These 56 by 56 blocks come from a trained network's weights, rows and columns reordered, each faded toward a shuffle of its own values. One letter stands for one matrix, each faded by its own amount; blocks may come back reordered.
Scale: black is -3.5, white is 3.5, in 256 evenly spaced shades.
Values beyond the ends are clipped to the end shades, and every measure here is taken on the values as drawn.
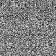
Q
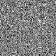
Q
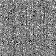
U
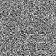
Q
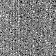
U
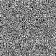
Q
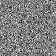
Q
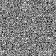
Q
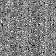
U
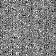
U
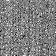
U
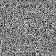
Q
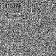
Q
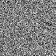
Q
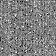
U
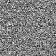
Q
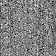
U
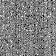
U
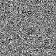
Q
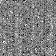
U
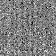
U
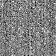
U
